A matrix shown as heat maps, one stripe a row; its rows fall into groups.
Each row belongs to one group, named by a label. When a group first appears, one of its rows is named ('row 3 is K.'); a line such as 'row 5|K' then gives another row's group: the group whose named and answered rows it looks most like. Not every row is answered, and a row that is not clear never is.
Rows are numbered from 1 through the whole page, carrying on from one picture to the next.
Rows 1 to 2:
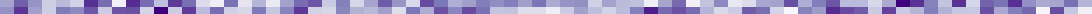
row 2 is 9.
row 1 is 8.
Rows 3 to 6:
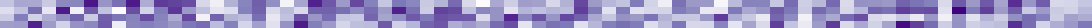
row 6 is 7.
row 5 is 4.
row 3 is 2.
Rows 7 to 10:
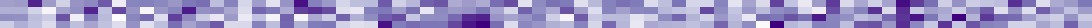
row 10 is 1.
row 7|7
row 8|1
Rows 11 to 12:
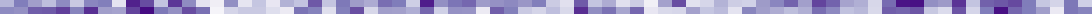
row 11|8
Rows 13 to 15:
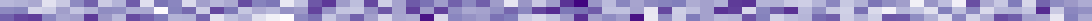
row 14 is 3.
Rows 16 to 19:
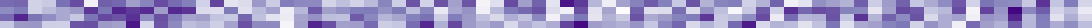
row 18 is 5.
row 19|2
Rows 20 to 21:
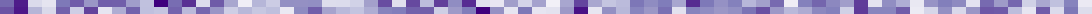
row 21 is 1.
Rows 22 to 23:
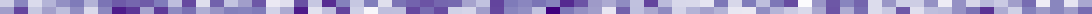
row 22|4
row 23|4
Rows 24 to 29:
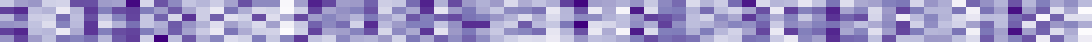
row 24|2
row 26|9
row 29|9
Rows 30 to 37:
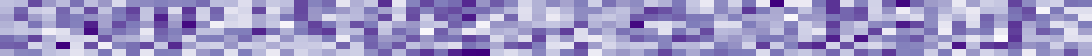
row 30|7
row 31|9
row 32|9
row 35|5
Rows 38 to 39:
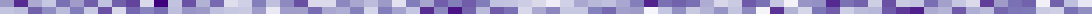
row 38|9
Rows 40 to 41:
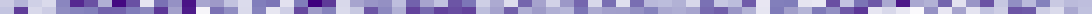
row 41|4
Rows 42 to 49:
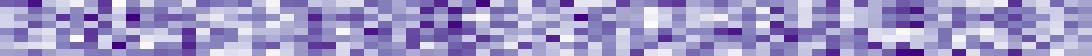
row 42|5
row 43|7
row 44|2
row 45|7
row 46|3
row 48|1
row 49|7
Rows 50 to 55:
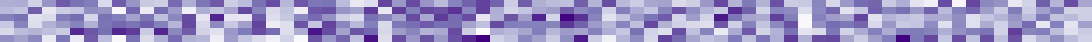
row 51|2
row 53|4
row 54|2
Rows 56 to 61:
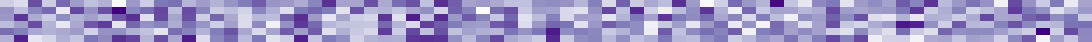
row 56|2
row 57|7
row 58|9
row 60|3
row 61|4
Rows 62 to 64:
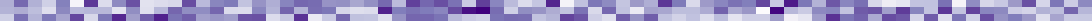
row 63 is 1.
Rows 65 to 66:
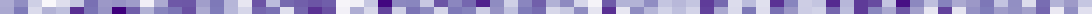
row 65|1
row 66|1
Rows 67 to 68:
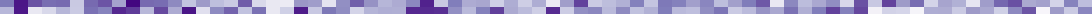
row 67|5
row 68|4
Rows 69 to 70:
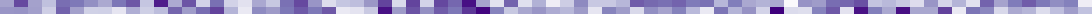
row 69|9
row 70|1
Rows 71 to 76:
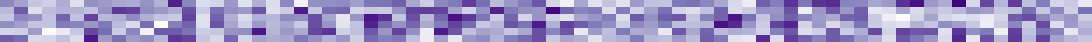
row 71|8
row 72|4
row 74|3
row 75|2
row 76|8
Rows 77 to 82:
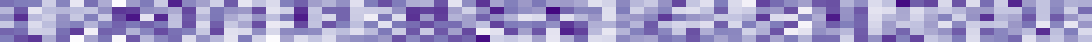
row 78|4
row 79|9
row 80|4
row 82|5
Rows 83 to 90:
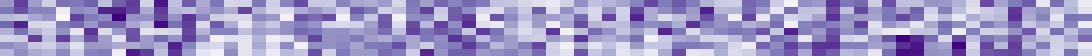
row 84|5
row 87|9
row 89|8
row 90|8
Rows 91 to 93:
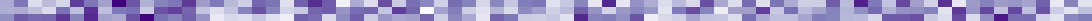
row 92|2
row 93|7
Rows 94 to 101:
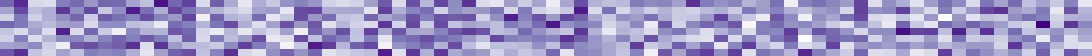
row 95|1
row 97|3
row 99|4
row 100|2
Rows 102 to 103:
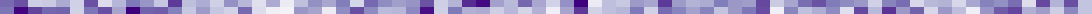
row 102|8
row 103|5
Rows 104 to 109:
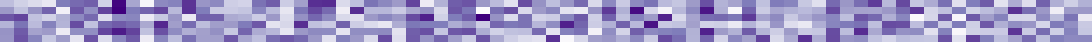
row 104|1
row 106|1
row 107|4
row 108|5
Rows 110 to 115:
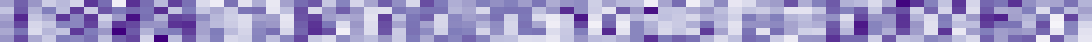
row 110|8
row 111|4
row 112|1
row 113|1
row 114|1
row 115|9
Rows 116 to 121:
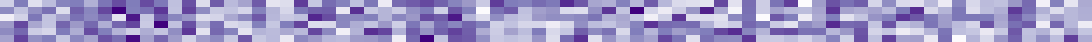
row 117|7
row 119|9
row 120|3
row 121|5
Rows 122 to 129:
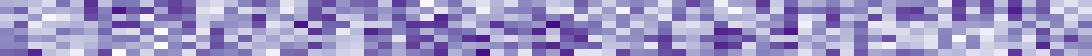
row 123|8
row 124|2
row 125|4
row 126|3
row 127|5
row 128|3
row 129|5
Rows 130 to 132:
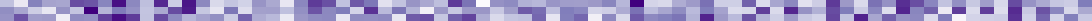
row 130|7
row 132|5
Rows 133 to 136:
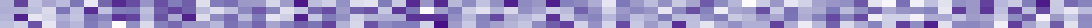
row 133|4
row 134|2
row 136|2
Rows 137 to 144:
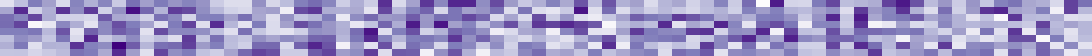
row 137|7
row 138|1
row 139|5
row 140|3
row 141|5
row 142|9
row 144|2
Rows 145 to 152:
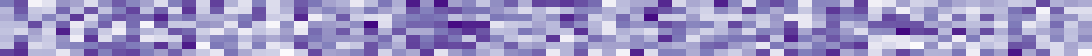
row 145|3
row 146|9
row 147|4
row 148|5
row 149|8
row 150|9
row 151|4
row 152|8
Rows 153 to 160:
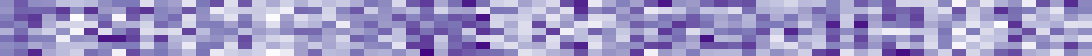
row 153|5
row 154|7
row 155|5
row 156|5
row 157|9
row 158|5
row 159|5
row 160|7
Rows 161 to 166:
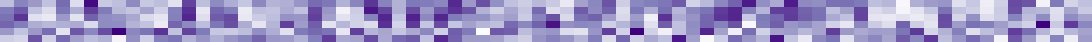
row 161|9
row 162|3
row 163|3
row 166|2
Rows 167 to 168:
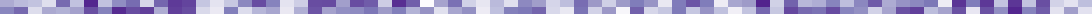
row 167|2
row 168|8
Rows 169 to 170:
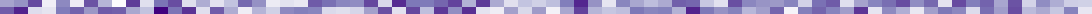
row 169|2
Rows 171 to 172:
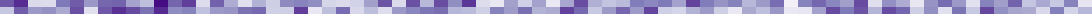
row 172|4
